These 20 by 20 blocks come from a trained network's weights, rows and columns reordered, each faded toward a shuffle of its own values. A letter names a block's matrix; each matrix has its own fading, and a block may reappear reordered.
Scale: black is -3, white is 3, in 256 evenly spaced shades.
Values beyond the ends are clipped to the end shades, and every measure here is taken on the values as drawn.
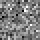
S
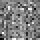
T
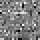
T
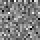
T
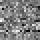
T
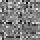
T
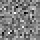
S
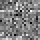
T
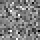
S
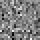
S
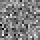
S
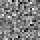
S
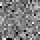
S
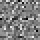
T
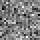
S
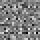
T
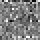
T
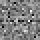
T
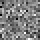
S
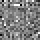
T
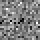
S
